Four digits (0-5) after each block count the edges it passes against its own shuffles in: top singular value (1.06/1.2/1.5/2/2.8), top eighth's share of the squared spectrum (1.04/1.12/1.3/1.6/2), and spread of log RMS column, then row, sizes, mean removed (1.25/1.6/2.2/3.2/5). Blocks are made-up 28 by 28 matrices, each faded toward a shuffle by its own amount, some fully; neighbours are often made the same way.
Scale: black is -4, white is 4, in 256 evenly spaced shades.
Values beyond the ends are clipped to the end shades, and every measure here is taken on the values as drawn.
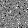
0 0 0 0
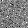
0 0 0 0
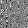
2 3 2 0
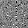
2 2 1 0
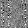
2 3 2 0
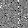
2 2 1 0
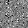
2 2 2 0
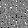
1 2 0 0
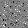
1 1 0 0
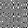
4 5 2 2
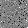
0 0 0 0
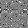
3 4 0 1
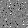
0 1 0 0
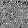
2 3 0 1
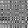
4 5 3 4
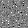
2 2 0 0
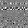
4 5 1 2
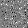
2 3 1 0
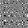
4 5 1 2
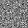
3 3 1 1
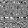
3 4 0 2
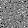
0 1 0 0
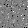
0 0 0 0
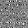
3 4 1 2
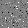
0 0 0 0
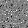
2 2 0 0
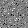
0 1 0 0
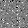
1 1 1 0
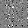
2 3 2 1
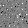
0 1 0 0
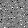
0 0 0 0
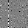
3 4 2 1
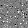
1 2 1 0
